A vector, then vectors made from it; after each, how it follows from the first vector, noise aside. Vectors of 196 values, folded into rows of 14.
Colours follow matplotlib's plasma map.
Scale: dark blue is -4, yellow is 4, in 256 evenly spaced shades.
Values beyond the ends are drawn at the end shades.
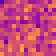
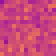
shrunk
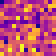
scaled up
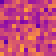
copied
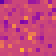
partly zeroed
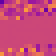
partly zeroed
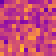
copied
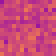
shrunk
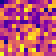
scaled up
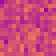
shrunk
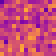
copied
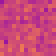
shrunk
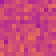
shrunk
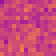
shrunk
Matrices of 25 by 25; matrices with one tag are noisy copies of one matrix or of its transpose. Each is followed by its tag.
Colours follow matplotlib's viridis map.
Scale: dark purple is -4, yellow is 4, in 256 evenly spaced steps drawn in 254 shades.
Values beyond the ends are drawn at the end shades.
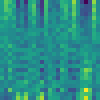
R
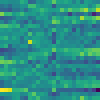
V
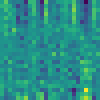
R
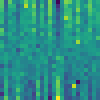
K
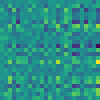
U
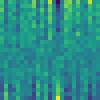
K
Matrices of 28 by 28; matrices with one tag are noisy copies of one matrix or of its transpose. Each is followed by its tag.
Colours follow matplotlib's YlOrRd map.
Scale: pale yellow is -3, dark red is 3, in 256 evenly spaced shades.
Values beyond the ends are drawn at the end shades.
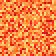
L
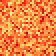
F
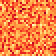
L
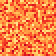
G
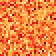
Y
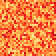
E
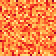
L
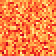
E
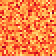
E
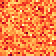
F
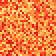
F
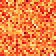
F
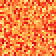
G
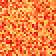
F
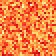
E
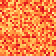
F
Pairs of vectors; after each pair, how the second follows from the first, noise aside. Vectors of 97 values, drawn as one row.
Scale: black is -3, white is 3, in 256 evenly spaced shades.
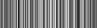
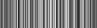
copied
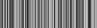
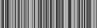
wrapped around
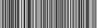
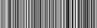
reversed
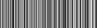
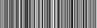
wrapped around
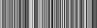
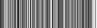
wrapped around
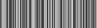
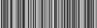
wrapped around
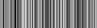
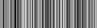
copied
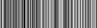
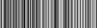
copied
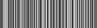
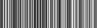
sign-scrambled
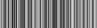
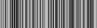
sign-scrambled
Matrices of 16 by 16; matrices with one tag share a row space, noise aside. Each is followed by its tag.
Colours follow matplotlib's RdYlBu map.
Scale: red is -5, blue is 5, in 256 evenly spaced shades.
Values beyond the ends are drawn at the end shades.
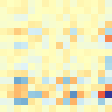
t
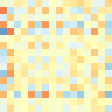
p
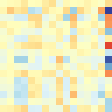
t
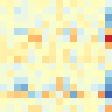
t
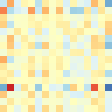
p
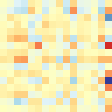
t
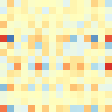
p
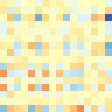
p
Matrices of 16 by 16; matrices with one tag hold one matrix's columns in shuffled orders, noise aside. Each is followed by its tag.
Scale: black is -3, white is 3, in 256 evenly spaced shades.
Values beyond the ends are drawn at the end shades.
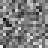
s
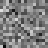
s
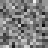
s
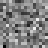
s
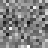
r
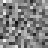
r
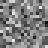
r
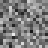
s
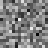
s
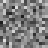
r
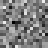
r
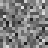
r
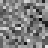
r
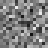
r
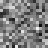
s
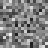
s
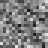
s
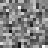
s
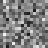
s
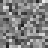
s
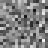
r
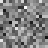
r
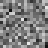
s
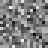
r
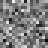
s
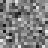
s
